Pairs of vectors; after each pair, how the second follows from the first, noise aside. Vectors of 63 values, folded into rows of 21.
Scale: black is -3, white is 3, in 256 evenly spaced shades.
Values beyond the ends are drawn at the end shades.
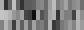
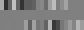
partly zeroed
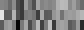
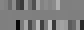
partly zeroed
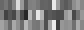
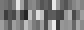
copied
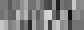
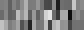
copied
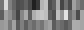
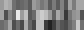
reversed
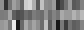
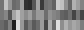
negated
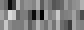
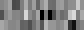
reversed
